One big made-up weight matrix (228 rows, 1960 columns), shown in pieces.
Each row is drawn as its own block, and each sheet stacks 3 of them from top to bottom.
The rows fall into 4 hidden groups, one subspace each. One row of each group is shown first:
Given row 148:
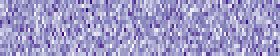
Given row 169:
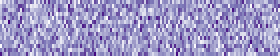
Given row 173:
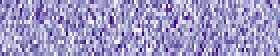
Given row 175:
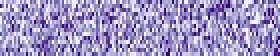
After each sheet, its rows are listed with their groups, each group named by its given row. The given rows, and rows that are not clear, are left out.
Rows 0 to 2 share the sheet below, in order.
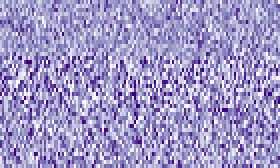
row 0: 148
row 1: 169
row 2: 173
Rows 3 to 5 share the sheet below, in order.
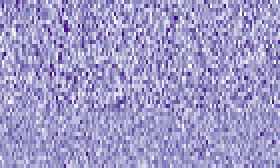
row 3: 173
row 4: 173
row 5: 148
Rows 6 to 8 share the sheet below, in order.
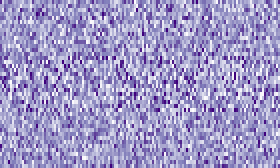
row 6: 173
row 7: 169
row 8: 169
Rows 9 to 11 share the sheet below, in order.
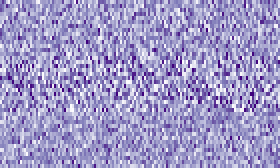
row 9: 148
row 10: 148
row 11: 175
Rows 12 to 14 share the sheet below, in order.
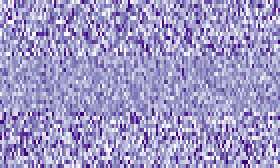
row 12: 173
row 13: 148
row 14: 175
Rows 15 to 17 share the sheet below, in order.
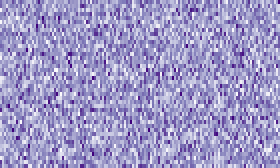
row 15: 148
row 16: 169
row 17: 169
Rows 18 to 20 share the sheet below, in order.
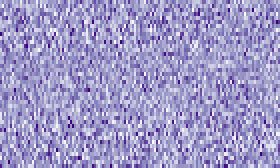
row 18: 169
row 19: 175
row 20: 169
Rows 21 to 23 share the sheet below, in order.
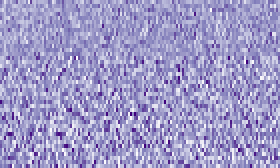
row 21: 175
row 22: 148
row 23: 173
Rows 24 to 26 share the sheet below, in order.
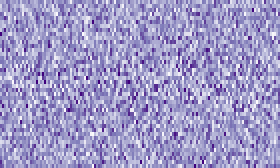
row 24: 169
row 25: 148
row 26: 173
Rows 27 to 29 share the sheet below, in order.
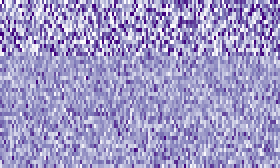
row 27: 173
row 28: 148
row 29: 169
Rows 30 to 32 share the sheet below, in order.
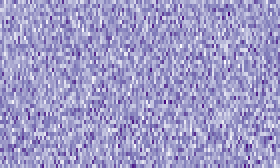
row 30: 175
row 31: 173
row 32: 175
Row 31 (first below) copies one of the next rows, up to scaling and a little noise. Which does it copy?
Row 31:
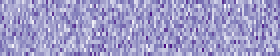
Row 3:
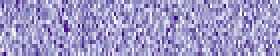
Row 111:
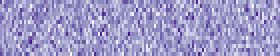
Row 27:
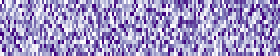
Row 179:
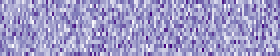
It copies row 179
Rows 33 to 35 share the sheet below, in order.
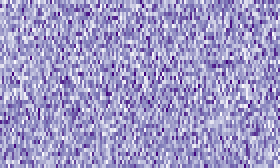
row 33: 175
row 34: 175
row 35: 175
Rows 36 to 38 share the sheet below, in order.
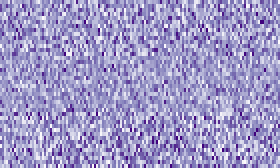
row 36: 148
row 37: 148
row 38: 175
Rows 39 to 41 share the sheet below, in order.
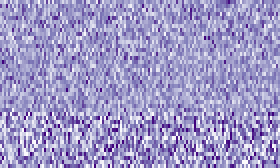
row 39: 175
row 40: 173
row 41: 175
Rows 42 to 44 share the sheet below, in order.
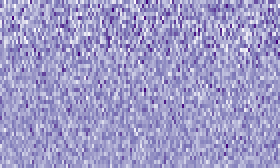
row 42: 175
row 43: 148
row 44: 169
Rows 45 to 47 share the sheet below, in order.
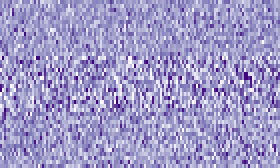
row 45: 169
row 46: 173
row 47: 175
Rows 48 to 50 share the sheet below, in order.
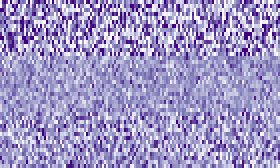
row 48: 175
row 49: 173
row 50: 148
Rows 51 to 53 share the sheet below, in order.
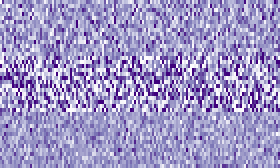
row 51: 173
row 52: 148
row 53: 169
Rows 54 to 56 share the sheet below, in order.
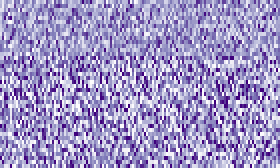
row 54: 173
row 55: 175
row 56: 148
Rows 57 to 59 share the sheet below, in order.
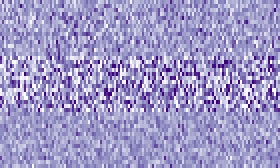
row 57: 173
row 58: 175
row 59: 148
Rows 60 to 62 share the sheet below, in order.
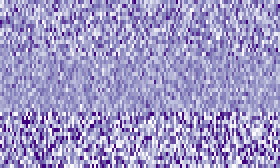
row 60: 148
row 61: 173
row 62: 175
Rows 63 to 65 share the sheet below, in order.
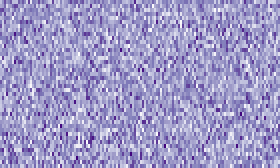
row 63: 175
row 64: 173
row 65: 175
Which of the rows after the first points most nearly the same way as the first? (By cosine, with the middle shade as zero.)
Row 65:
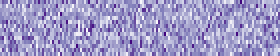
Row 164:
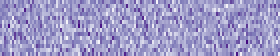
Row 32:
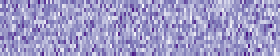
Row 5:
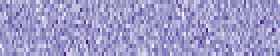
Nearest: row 32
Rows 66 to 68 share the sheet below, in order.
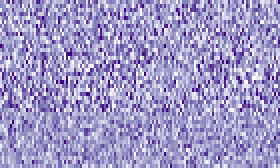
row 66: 148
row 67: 175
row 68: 169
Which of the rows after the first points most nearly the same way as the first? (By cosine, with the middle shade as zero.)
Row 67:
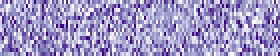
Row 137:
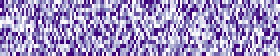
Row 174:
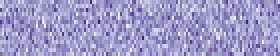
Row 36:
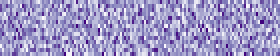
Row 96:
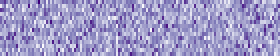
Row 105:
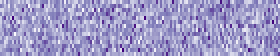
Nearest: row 105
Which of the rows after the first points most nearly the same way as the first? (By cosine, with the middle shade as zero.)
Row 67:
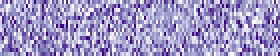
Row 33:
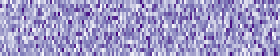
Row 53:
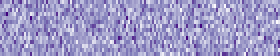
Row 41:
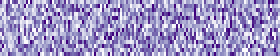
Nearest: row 53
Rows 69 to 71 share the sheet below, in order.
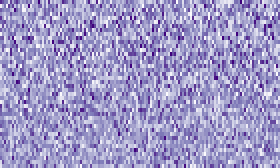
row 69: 175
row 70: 169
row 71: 169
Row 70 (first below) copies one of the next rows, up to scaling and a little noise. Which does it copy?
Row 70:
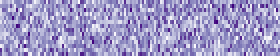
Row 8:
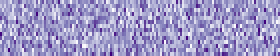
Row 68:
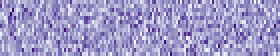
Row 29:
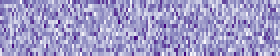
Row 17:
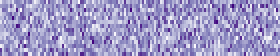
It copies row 17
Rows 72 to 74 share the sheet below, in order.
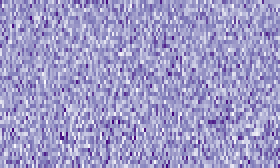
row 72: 169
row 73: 148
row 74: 175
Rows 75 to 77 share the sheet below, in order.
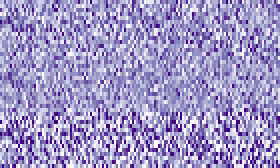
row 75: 148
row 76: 148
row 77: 148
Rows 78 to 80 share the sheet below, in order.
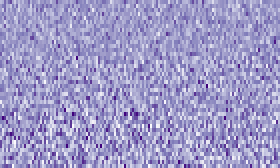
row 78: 173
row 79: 148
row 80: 173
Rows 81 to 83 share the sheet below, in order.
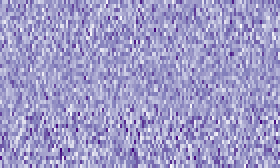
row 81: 175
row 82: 148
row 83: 169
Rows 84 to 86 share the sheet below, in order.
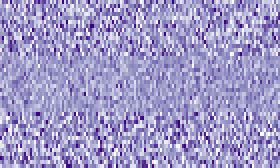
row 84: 175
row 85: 169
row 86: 148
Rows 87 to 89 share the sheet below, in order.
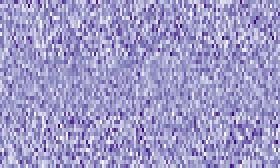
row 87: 175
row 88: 173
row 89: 175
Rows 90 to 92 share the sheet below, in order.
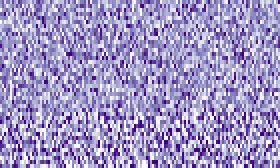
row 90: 148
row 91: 169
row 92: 148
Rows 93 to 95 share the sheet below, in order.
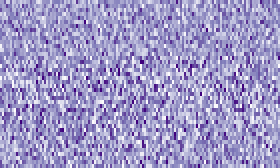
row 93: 148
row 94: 148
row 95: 173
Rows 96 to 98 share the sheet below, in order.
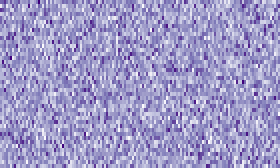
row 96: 175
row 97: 173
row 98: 148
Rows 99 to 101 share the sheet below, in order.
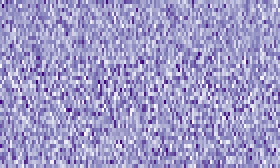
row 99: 173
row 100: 148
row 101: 169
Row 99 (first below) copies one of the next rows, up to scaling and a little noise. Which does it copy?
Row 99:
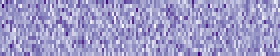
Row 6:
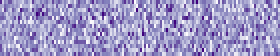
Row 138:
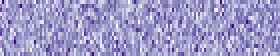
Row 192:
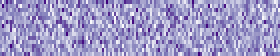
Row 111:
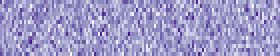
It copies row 192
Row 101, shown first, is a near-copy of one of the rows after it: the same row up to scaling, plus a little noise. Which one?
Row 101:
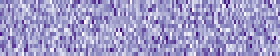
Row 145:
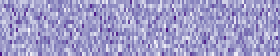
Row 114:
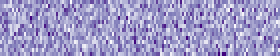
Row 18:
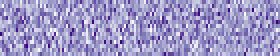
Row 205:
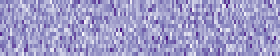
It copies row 205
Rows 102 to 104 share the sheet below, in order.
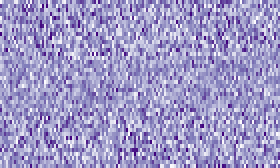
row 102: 175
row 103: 169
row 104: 169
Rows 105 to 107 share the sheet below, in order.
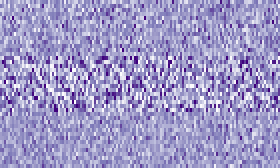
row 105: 175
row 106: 173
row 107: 175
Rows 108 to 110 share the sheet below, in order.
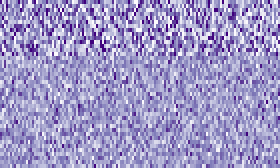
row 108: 173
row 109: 173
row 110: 148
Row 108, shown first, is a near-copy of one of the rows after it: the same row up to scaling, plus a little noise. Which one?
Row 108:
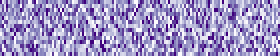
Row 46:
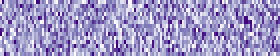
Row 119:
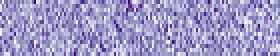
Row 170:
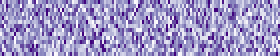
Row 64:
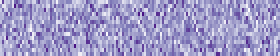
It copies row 170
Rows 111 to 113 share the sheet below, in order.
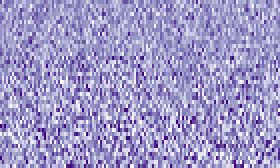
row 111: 173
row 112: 175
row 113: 148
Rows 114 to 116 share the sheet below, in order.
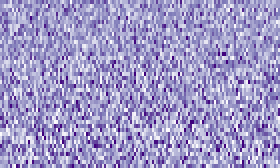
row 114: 169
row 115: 175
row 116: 148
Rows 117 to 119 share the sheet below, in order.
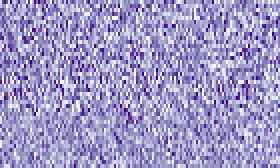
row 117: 175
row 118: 175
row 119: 173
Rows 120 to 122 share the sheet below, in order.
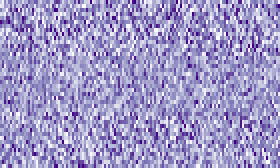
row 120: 148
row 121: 173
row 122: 173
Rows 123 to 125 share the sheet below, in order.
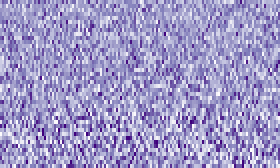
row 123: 175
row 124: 148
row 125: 148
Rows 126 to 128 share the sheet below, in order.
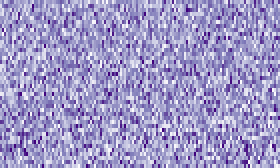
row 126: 169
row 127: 175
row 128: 175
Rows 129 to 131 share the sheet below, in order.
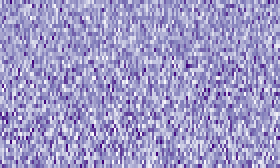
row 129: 169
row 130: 169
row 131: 173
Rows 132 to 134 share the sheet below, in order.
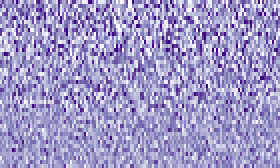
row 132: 173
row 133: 148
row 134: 148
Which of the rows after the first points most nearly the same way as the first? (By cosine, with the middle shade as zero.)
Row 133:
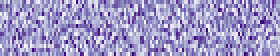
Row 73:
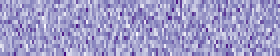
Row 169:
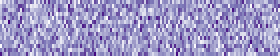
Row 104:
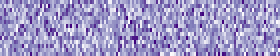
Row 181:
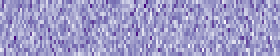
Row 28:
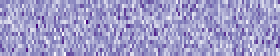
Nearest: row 73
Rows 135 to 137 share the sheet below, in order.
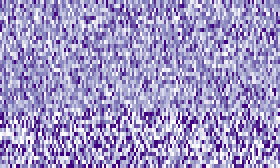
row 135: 169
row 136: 175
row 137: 148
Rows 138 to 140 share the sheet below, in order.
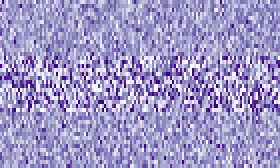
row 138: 173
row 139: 148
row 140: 148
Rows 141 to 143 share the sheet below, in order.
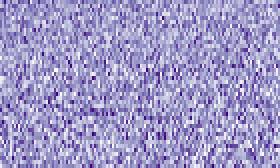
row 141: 175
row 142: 169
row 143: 169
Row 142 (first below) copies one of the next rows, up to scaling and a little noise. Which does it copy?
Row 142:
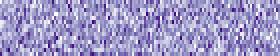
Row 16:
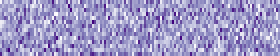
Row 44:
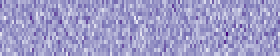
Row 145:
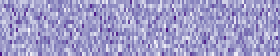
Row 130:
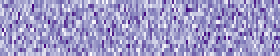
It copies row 16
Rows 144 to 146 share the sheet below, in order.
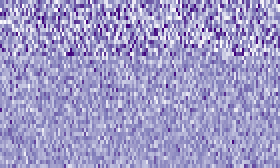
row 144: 148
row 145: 169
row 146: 148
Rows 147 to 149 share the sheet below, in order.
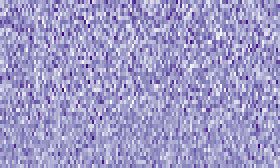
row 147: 148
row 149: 175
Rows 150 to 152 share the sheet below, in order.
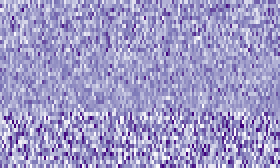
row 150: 175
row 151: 148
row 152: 169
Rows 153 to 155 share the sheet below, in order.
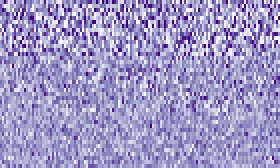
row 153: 169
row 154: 169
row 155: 173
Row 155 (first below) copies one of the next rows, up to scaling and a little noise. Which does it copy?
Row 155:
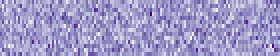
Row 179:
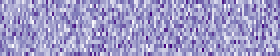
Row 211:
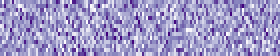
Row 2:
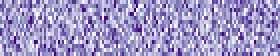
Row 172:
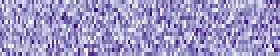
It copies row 172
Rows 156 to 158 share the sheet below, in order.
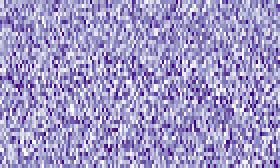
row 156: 148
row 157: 148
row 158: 175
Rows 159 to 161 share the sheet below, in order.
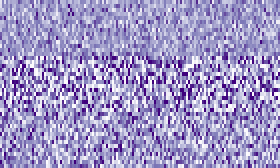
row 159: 169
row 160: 169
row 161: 173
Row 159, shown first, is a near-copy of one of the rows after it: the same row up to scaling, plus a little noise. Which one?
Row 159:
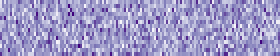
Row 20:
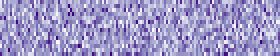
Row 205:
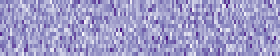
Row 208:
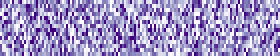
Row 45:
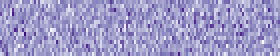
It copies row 20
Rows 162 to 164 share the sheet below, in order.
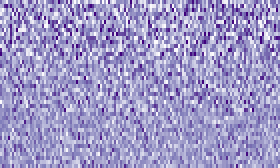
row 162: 169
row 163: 148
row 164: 175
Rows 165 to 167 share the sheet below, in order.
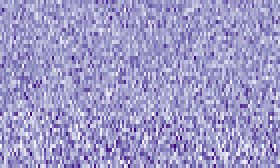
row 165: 169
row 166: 175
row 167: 175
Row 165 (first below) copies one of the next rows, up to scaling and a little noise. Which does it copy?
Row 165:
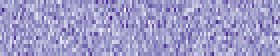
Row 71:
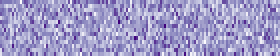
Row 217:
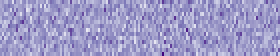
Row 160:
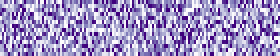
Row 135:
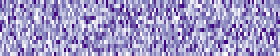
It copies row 160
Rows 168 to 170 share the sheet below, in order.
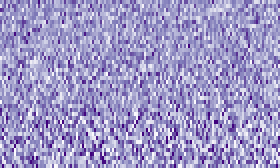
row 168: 175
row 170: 173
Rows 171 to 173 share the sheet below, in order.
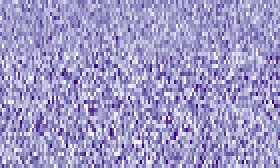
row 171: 175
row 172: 173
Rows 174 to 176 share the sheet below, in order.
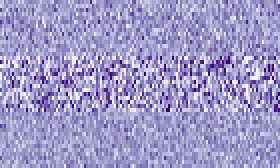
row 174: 148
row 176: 148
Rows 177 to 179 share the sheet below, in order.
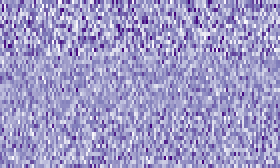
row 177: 173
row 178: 148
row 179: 173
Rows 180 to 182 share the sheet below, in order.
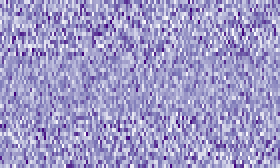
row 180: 148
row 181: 173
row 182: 148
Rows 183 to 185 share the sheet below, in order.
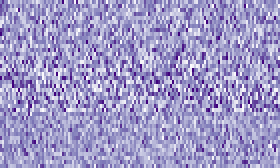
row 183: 148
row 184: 148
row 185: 175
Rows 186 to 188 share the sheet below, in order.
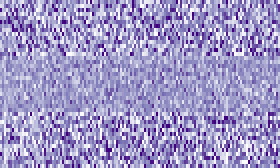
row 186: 148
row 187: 175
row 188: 175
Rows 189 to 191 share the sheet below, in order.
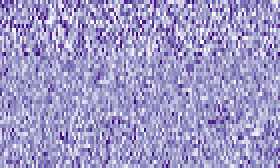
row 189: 173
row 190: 169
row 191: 175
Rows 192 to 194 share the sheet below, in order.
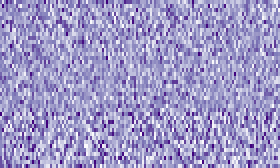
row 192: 173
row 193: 169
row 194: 173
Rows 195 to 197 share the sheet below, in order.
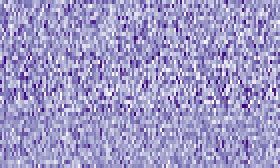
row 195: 169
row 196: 175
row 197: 175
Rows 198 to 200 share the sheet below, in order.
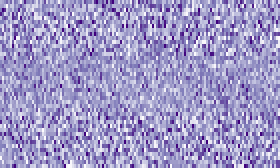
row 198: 169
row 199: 175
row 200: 148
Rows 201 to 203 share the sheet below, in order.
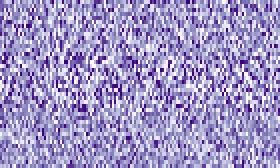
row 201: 173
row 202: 173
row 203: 148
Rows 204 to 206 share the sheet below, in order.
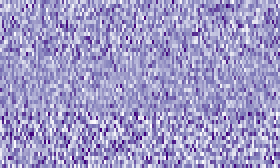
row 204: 175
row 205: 169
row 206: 173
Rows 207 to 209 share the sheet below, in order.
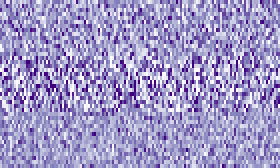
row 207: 148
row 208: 169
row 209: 169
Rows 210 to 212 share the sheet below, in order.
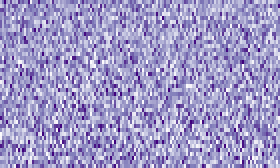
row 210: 175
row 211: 173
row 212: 148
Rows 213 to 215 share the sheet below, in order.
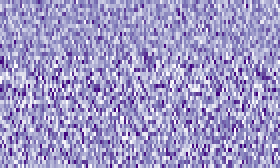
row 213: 148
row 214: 148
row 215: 169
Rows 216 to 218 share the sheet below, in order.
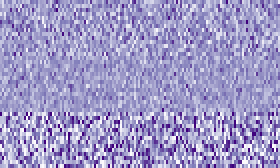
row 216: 148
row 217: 169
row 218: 175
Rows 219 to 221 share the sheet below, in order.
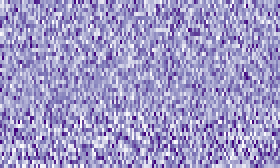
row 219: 148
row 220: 173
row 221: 148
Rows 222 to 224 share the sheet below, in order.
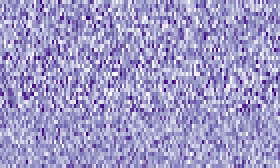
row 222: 173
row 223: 175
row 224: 148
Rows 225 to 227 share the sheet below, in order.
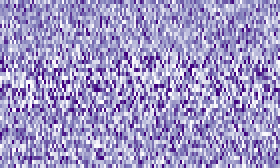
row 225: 175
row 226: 148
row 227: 148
